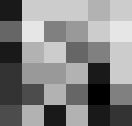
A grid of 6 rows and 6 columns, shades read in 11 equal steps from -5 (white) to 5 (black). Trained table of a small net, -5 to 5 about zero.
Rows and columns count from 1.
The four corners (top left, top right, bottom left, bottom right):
4 -3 2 3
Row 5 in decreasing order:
5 3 2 1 0 -2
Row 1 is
4 -3 -3 -3 -2 -3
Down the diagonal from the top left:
4 -4 -3 -2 5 3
